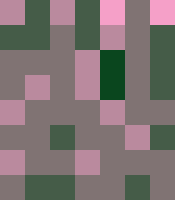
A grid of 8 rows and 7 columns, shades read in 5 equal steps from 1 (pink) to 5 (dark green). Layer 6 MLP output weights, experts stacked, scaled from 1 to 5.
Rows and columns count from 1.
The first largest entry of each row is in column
2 1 5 5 2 3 2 2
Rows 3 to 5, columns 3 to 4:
3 2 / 3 2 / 3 3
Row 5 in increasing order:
2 2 3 3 3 3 3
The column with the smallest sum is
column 1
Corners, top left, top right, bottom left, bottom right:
2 1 3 3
